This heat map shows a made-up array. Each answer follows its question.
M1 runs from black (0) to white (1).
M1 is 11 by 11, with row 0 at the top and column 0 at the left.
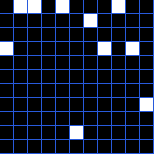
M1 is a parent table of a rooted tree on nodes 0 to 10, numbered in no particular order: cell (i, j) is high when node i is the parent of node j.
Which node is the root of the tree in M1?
3
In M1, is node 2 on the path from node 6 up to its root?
no
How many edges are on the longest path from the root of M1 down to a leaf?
3
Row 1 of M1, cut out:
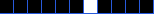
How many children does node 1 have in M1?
1
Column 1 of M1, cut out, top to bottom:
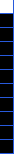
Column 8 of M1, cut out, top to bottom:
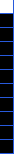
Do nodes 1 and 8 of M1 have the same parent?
yes
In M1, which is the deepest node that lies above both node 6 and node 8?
0
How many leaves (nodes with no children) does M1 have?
6
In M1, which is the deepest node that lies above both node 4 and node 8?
0
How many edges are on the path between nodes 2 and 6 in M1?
3
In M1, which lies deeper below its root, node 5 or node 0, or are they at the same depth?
node 5
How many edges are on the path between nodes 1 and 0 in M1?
1
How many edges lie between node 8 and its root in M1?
2
